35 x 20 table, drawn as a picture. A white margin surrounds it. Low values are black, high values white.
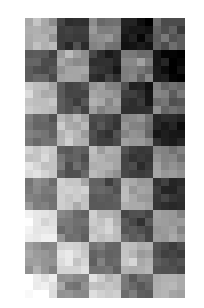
Overall the values sit about 50% of the way up the scale. A checkerboard runs through the table. The ninth with the lowest average is the top right. Values rise toward the bottom left. The ninth with the highest average is the bottom left.
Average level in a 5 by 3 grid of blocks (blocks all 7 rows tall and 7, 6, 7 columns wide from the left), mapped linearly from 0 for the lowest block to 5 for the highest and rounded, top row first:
2 1 0 | 3 2 1 | 4 3 1 | 4 3 2 | 5 4 3
